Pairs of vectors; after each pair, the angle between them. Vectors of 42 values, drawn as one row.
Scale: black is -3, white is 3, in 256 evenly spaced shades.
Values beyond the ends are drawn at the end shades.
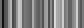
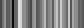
partly aligned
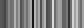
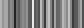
nearly opposite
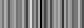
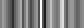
partly opposed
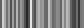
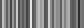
nearly parallel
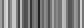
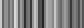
partly aligned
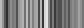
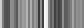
nearly parallel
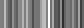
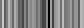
nearly opposite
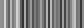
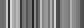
partly aligned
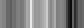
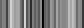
partly opposed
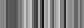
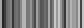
partly aligned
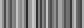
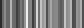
nearly opposite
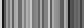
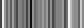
nearly opposite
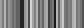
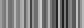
partly opposed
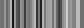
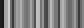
orthogonal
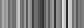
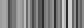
nearly parallel
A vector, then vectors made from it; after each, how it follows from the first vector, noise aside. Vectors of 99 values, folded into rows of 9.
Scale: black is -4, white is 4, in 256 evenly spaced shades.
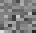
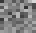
reversed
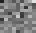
reversed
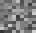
negated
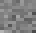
shrunk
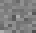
shrunk
